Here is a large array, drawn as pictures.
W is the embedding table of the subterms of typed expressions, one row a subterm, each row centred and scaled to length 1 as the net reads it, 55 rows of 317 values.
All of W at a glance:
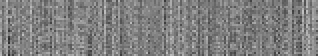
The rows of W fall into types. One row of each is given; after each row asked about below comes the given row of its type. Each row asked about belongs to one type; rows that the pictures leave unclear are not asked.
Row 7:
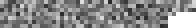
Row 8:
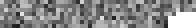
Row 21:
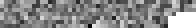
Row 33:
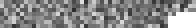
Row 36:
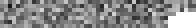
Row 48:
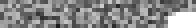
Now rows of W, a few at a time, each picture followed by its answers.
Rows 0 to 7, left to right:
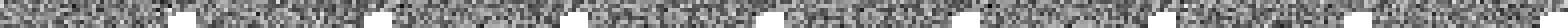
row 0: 33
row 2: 21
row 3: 48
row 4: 48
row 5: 21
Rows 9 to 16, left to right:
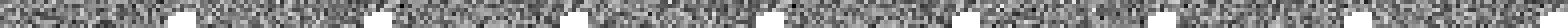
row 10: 33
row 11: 21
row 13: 21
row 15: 8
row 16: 33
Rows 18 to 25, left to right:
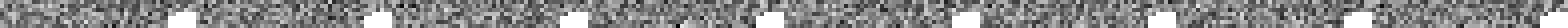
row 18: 48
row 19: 36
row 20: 33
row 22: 48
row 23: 8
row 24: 48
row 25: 21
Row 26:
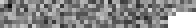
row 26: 7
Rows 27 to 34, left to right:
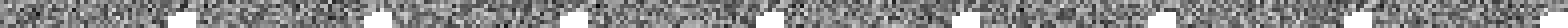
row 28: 36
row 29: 48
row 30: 21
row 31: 33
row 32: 7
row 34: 7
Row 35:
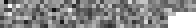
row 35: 7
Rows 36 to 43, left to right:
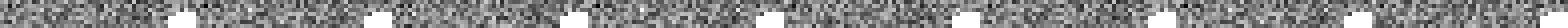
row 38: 33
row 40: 7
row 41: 36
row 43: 8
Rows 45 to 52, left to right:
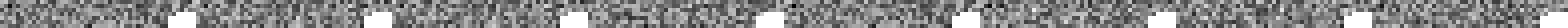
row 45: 21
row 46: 8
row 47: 8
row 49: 21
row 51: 8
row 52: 7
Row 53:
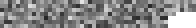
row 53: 36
